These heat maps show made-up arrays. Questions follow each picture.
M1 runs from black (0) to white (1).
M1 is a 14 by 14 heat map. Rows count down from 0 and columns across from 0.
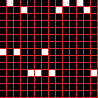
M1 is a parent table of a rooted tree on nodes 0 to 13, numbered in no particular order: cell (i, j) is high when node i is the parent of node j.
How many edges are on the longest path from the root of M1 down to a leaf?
4
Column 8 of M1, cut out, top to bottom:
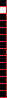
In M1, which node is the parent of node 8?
1
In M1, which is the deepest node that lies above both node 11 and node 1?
0
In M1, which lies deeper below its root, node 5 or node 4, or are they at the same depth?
the same depth
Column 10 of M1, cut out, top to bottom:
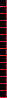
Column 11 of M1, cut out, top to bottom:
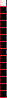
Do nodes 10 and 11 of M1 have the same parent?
no
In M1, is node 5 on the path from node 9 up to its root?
no
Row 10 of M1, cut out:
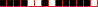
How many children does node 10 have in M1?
4
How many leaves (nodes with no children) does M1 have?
10
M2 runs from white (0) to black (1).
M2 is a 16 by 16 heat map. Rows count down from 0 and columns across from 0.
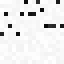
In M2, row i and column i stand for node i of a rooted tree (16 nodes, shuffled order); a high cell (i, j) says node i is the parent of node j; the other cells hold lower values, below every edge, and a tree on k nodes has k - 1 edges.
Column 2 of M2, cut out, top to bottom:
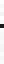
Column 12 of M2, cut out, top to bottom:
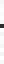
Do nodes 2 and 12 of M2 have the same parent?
yes
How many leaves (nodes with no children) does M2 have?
11
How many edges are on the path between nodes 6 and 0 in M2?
1
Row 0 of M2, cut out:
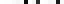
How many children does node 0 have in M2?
3
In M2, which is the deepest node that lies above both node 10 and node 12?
6
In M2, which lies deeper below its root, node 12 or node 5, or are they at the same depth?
node 12
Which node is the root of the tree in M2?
3
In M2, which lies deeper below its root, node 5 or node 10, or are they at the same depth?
node 10
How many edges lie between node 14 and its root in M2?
3
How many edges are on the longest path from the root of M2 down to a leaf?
5
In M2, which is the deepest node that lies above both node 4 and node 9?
8
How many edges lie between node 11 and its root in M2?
4
